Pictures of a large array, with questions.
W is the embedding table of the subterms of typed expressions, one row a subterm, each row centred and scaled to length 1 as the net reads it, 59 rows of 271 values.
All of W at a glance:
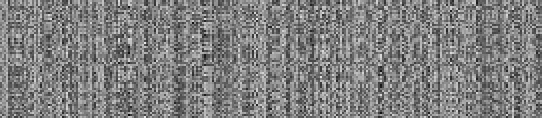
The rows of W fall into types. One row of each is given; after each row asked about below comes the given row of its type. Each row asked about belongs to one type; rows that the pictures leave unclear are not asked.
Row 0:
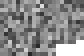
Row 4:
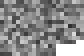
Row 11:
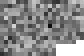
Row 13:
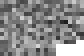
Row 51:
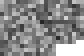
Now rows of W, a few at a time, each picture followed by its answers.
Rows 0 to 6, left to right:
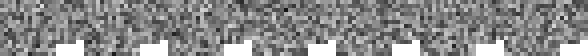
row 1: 0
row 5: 13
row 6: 0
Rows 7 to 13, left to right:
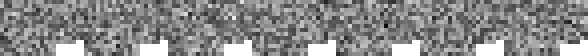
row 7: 13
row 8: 13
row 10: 0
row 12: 51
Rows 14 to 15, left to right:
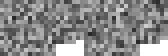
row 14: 51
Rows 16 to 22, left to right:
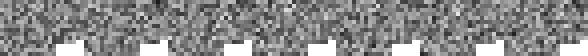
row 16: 51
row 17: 4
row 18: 0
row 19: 0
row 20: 0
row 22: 51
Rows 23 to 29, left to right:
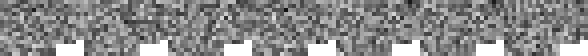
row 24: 51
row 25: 0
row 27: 4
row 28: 4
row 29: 13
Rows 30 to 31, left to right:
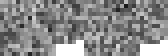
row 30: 51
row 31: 4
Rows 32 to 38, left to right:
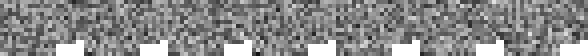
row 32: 0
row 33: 11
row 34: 4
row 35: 11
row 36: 11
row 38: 0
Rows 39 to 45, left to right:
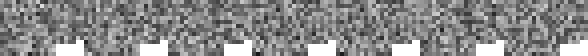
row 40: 13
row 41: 4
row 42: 11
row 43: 11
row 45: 51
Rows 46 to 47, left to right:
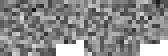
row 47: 4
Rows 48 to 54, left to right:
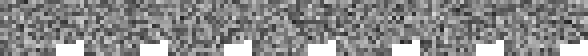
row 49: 4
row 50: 51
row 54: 13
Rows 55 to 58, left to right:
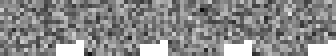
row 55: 4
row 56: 11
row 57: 13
